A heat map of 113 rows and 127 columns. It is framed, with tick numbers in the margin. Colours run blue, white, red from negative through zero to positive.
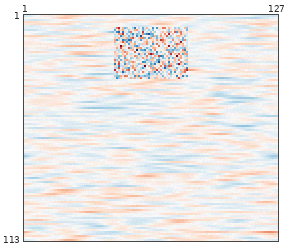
In the top middle lies a patch that is rougher than the rest. The grain runs across in streaks. Values change most from cell to cell in the top middle. Neither half mirrors the other. A few values lie far out on both sides of the bulk. No overall slope runs across the table.
